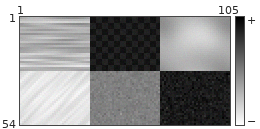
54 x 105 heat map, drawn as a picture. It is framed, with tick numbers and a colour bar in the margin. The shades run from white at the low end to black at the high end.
The table splits into 2 rows of 3 panels. Panel 1,1: low, streaked across. Panel 1,2: very high, checkered, faint in contrast. Panel 1,3: low, smooth. Panel 2,1: very low, slanting up to the right, faint in contrast. Panel 2,2: middling, fine-grained, faint in contrast. Panel 2,3: very high, fine-grained, faint in contrast.
